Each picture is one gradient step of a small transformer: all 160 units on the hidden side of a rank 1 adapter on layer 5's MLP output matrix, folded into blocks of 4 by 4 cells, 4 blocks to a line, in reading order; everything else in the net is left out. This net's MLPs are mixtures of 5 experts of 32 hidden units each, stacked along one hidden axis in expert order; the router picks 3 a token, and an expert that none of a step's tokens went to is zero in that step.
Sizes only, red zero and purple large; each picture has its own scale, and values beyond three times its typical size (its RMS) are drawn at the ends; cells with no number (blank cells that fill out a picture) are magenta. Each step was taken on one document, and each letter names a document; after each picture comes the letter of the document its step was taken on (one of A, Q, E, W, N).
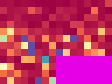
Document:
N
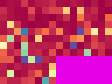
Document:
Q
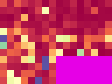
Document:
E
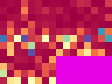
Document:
N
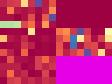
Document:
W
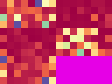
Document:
W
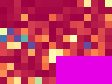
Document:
N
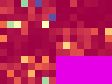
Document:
W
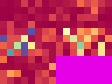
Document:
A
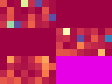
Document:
W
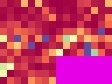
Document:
N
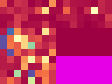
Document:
E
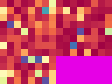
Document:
Q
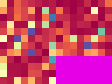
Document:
N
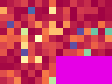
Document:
Q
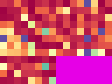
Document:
N
